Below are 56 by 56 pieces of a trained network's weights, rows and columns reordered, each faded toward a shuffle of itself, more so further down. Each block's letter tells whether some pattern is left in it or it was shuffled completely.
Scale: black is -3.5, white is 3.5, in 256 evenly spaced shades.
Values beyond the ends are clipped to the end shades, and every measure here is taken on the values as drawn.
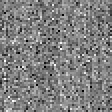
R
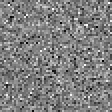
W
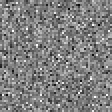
R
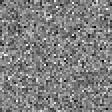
W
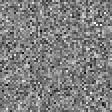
R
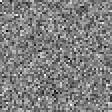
W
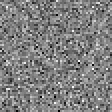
R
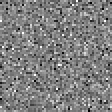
W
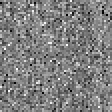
R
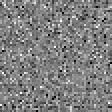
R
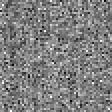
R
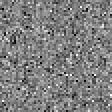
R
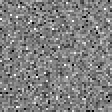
W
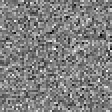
W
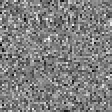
R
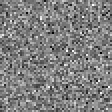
R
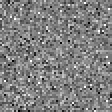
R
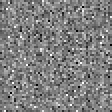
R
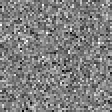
W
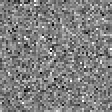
R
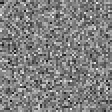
R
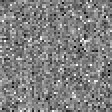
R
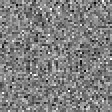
R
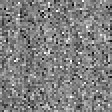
R
